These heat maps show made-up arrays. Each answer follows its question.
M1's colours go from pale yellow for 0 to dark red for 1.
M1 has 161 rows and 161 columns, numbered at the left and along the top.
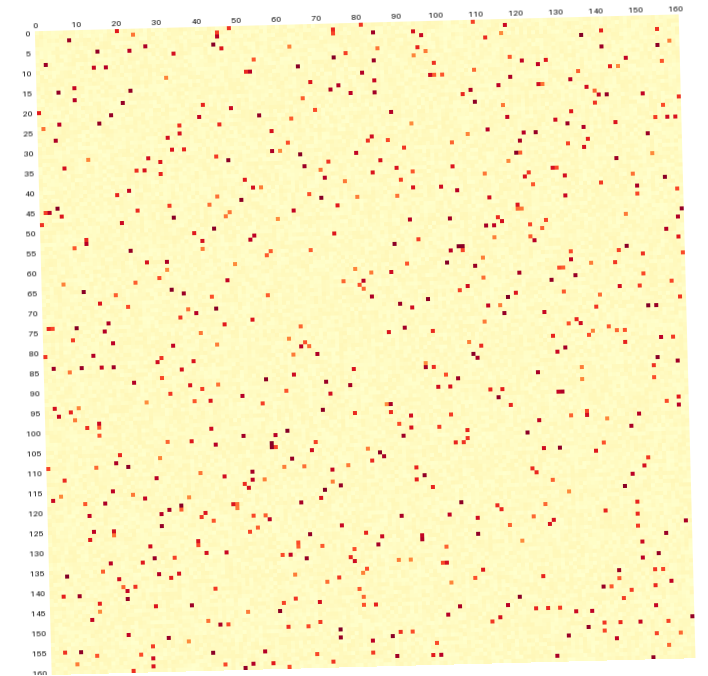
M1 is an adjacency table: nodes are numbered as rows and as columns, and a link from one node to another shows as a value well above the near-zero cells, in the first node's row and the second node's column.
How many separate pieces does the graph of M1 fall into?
1
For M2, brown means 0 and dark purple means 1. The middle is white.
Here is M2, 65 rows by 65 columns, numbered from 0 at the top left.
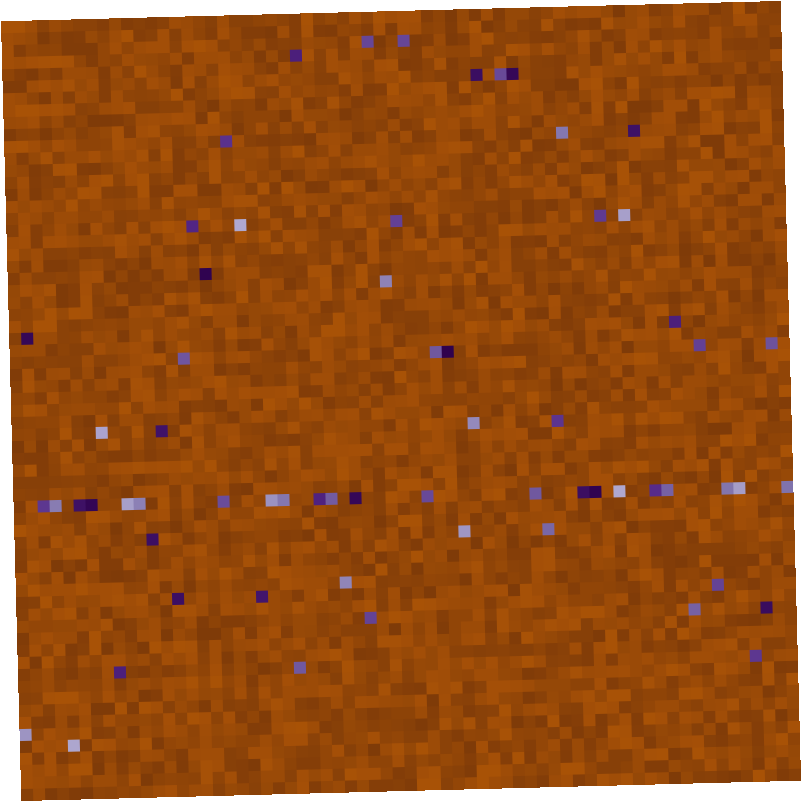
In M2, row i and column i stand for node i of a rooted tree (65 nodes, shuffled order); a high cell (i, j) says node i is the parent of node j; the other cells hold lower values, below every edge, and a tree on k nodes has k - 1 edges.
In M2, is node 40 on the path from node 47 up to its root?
yes
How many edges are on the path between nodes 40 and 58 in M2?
2
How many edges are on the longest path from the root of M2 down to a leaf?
2
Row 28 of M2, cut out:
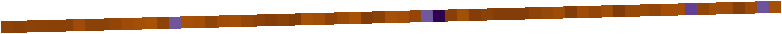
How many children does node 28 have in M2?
5
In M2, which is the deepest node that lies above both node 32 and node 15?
17
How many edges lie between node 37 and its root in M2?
2
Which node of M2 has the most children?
40
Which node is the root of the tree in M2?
40
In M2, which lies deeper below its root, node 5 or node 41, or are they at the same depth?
node 41
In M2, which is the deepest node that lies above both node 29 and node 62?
50
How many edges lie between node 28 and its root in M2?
1
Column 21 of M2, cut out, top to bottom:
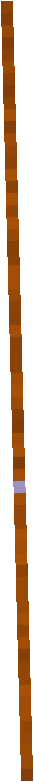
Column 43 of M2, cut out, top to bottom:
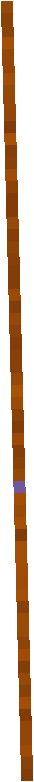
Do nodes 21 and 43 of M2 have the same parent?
yes
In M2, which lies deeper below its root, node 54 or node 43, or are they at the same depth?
the same depth
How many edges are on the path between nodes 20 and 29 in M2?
4
